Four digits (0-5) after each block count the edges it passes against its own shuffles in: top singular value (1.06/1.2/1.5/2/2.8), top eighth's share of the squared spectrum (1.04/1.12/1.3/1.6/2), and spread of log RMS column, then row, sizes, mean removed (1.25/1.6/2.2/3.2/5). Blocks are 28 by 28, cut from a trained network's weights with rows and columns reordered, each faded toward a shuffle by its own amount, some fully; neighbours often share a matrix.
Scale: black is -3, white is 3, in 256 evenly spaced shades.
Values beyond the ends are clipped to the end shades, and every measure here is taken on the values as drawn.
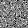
0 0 0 0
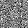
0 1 0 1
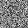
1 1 0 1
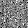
1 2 0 0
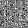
2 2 0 1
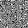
0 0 0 0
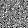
1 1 0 1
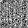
2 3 0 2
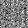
1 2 0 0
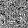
1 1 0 0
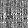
3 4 0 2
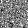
0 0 0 0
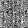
2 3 0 2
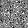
0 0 0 0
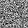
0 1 0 0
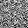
2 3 0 0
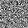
2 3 0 1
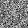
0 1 0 0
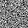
1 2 0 0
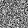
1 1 0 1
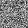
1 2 0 0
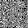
1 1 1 1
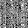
3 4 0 2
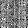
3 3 0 2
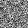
1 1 0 0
